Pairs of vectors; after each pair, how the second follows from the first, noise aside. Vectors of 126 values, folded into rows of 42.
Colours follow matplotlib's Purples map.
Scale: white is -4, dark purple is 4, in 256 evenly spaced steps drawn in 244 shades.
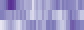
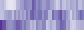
negated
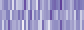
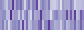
negated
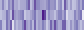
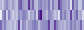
reversed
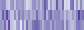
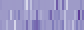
partly zeroed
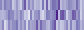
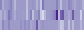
partly zeroed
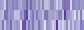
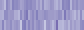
shrunk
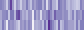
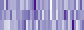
reversed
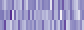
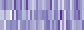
negated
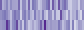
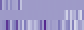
partly zeroed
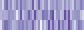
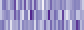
reversed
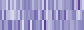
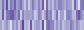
negated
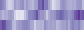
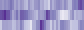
reversed
